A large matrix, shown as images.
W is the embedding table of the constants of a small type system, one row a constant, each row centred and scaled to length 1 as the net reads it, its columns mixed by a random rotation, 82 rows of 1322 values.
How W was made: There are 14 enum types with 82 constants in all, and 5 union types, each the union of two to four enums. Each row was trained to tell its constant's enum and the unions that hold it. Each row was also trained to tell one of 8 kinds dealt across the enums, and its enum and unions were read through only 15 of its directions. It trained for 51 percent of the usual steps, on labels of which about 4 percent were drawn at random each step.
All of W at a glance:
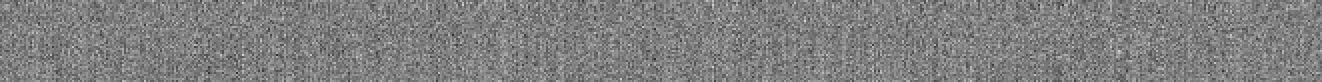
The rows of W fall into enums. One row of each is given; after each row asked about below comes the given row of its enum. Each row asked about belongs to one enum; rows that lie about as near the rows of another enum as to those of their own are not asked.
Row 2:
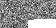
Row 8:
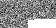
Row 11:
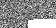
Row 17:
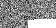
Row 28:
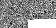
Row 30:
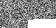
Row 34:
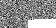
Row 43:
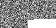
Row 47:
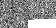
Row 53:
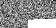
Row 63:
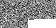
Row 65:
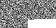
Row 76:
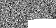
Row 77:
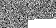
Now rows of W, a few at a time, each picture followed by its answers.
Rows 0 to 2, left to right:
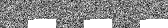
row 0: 77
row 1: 43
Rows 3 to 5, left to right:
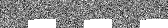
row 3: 47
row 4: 8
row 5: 8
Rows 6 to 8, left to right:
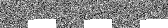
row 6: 8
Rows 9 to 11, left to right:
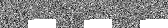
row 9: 77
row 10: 63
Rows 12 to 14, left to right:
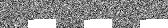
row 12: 53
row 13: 2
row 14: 2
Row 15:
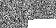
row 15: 77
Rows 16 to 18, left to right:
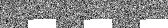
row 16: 11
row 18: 65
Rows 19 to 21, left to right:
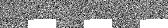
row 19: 11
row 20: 65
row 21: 34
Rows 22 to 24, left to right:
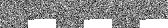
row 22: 2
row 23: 30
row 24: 63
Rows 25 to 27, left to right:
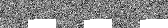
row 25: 63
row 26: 2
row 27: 53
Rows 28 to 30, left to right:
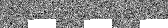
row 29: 8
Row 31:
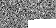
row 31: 47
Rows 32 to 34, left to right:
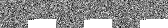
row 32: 2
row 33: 77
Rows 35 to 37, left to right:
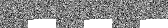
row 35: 53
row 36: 53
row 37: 77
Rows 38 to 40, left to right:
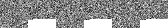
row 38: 11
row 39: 63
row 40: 47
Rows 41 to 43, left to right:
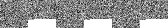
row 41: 8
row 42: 65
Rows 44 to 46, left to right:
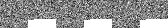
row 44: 53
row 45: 2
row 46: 43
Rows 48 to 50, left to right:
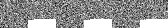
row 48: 77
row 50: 17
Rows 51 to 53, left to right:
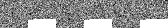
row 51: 11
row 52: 11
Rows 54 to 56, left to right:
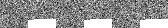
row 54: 47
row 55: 47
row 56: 53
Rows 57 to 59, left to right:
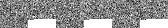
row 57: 63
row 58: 43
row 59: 47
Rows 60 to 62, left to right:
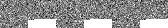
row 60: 2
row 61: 28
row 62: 53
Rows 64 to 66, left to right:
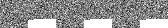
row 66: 43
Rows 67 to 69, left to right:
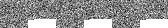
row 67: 8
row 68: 63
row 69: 8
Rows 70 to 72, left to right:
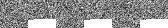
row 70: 11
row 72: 47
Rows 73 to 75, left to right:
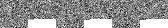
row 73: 65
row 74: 63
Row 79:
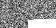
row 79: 43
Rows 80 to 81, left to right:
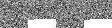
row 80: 43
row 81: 11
